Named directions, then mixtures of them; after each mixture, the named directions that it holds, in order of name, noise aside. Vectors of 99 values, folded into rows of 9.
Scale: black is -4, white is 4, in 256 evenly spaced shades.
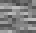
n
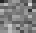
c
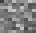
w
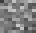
w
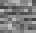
c, n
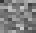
w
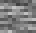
n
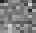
c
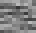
n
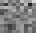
c, w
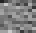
c, n
